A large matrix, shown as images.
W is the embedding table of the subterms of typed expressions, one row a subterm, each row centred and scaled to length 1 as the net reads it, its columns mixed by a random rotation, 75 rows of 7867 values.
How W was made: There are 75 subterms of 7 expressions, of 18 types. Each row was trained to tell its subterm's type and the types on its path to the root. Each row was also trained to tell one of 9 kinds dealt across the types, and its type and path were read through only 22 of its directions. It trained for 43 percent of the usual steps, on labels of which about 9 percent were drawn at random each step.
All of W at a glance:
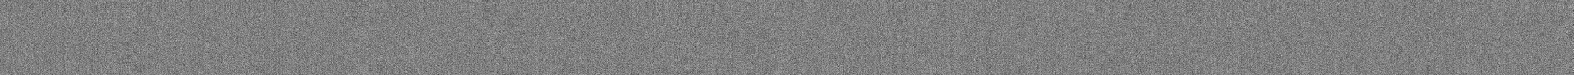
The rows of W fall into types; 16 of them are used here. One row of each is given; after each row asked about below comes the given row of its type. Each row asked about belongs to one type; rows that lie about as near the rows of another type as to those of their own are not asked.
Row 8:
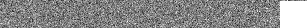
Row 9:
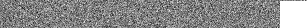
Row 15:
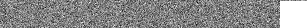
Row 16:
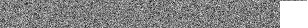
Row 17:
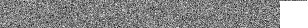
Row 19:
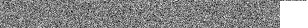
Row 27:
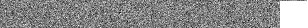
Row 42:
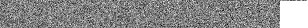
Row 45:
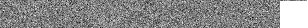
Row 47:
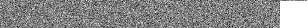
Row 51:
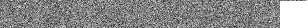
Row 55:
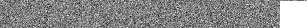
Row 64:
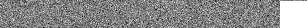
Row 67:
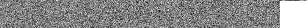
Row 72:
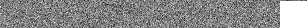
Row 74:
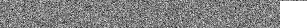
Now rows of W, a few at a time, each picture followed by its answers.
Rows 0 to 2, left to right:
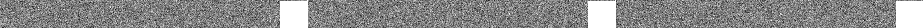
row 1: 16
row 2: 27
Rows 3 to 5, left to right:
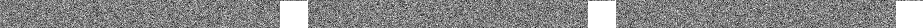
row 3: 42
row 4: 9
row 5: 15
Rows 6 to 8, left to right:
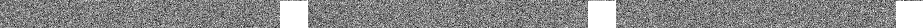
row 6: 19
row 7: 19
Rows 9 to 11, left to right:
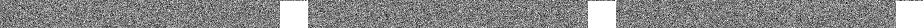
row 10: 72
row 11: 47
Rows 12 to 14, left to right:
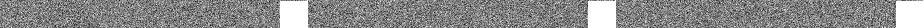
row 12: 45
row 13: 19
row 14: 67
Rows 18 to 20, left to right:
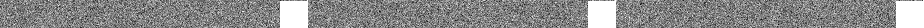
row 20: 16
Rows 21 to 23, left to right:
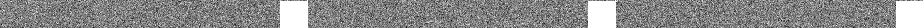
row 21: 45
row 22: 72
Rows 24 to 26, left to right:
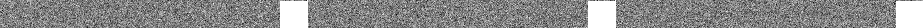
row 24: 17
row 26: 67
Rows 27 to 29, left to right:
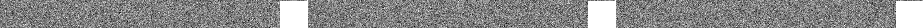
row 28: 15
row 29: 8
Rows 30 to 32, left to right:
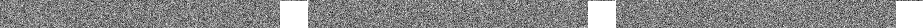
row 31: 47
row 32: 51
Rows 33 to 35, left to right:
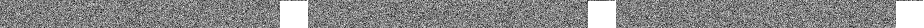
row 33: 42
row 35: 51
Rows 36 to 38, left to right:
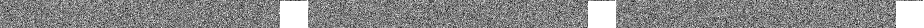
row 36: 55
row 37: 72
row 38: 17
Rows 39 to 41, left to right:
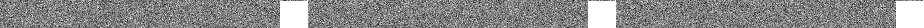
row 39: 47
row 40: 17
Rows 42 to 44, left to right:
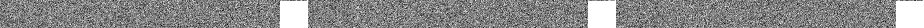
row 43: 9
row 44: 55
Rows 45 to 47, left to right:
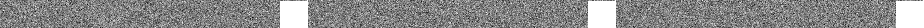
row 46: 47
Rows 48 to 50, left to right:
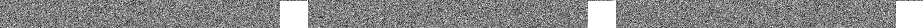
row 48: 42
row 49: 55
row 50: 42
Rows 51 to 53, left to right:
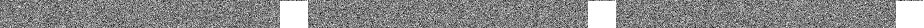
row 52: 27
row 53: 47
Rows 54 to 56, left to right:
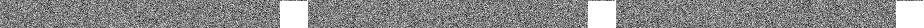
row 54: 8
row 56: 45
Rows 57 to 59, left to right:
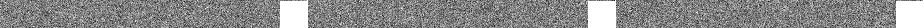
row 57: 55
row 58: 45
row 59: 67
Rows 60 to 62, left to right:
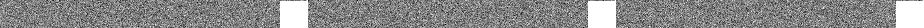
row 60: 67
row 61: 8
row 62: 55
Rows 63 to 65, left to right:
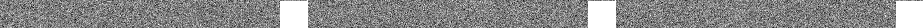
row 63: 19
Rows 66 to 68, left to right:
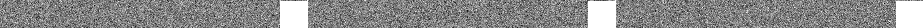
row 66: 17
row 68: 64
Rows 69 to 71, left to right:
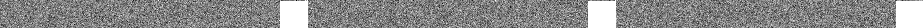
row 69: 51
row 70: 72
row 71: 67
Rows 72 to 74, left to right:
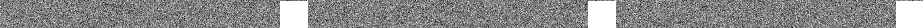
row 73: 42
